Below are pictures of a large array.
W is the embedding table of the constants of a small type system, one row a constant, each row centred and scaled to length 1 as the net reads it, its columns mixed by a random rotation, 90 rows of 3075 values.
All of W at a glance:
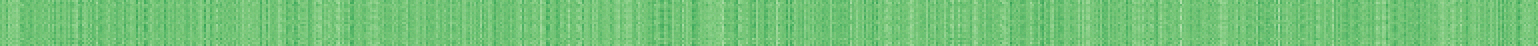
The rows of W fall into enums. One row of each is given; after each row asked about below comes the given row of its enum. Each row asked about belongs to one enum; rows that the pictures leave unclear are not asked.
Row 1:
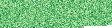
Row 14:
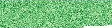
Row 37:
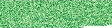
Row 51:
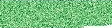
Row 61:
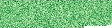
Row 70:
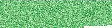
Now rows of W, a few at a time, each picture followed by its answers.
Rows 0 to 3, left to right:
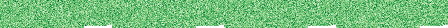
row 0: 61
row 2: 51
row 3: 37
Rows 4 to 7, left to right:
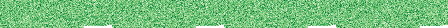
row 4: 37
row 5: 51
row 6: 51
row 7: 14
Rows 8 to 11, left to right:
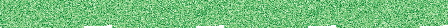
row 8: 51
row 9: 70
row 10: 70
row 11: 14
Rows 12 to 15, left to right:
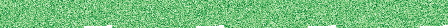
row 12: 1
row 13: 70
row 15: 37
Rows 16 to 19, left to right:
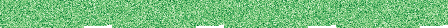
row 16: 51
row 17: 61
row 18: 1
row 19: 14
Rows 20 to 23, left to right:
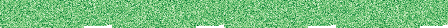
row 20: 51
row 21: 61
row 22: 51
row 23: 61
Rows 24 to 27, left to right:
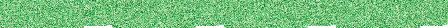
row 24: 70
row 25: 14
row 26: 37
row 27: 61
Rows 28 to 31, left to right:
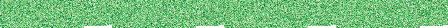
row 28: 51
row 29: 1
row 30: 37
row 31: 70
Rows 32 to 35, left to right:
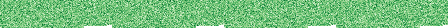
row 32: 51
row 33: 61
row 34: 51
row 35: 37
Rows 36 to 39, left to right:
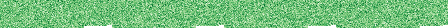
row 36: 61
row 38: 37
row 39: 14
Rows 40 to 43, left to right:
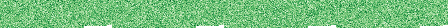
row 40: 61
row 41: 61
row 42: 70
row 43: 14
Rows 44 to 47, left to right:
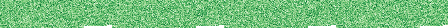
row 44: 37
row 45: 70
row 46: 70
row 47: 37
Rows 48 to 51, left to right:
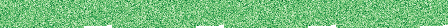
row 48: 1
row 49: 61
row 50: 61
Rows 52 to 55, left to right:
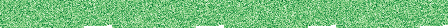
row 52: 51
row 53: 37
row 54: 61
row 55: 37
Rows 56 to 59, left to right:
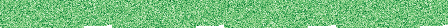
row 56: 51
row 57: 61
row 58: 14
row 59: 51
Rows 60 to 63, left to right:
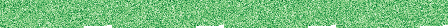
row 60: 14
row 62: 61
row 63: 37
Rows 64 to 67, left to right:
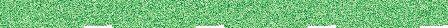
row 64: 37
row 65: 51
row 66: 14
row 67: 70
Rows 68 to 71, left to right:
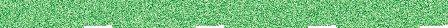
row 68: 1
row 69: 37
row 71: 51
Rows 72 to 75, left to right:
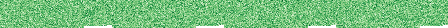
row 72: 70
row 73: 51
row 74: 61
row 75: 37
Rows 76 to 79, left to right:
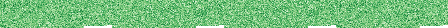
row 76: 14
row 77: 70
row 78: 70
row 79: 14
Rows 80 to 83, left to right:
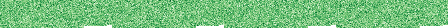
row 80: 37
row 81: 61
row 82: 1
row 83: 14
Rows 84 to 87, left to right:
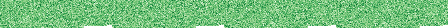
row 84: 37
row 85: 51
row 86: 14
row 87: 14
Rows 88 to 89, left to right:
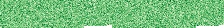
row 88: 51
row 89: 61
